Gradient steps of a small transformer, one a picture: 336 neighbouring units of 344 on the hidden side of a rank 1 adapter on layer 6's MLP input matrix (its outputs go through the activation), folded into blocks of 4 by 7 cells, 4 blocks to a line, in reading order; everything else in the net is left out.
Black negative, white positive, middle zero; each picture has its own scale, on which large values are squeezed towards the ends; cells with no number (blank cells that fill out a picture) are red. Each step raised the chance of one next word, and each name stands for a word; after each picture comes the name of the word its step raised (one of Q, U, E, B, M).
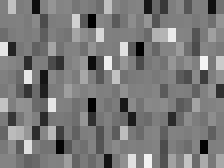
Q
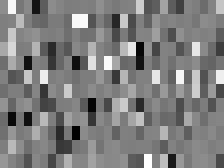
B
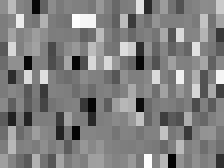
B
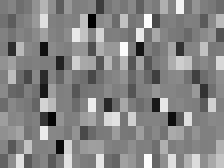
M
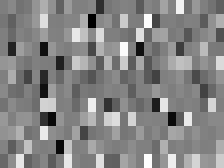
M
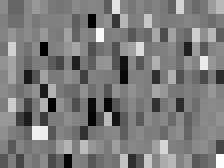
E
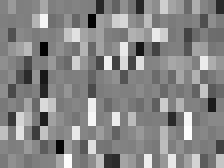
M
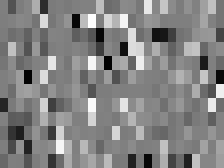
Q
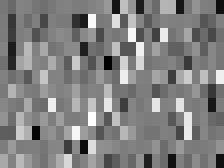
E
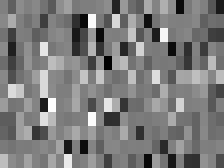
E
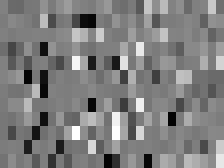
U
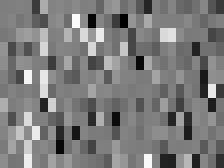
Q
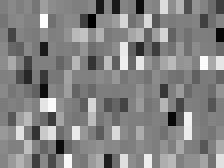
M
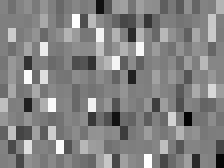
U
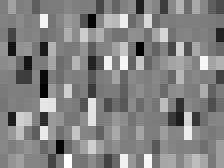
M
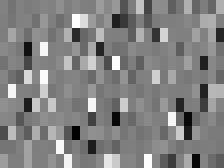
U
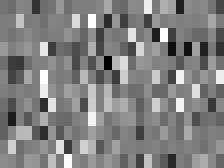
E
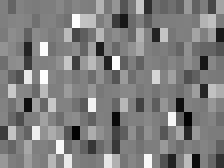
U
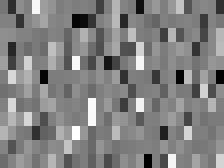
B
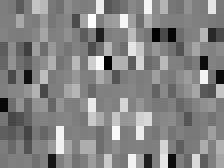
Q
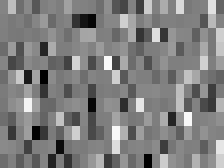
U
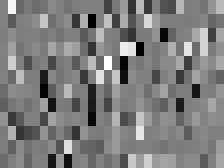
E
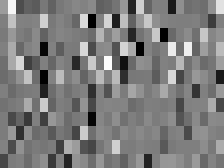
E
